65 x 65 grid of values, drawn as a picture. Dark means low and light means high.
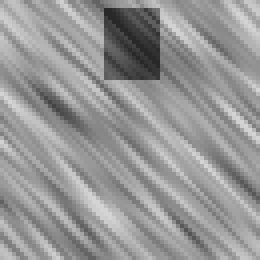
Histogram: skewed, a long tail of low values. Odd patch: lower, in the top middle. Average level on the scale: 60%. Ninth with the lowest average: top middle.
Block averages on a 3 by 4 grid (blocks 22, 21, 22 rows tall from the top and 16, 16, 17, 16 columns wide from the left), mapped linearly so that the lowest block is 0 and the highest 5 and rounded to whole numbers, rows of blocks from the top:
5204 / 4354 / 4444
